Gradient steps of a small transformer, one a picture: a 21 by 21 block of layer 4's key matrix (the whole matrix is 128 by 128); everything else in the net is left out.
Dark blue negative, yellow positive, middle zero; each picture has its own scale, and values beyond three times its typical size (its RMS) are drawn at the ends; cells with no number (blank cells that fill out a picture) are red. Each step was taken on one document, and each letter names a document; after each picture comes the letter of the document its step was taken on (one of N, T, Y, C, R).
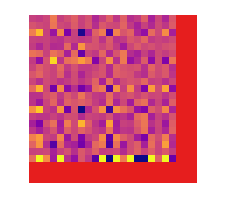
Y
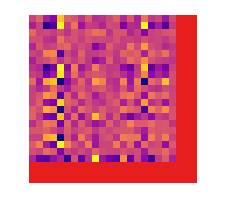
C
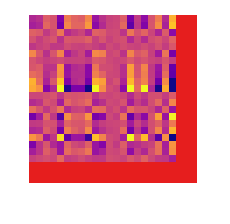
Y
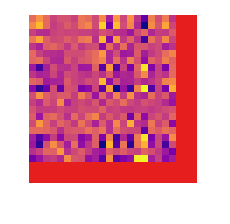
Y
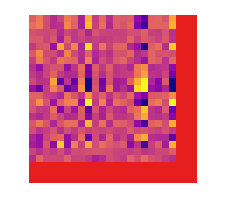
Y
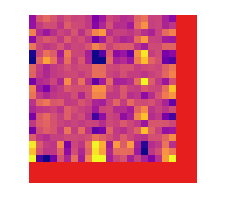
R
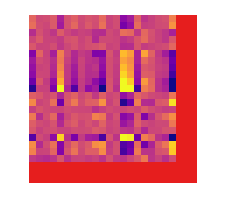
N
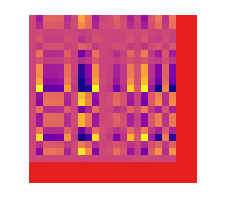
N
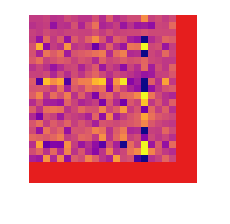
C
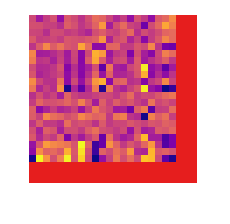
Y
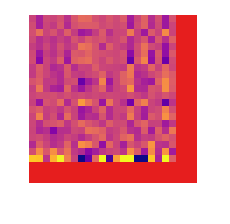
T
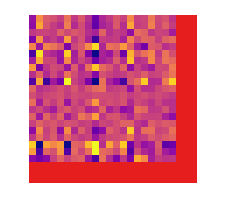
T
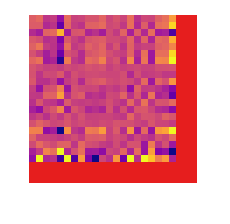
T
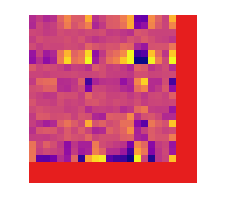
R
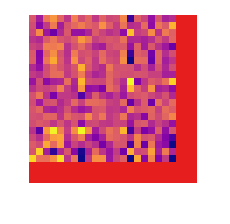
T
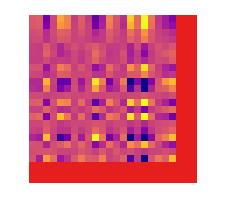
C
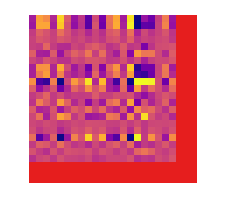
C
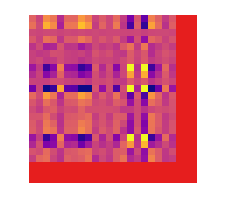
N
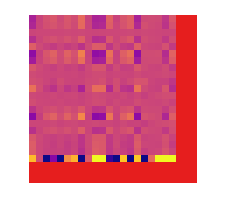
R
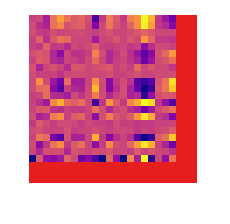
C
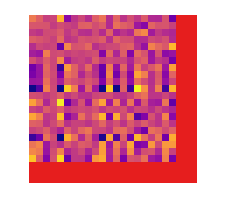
Y
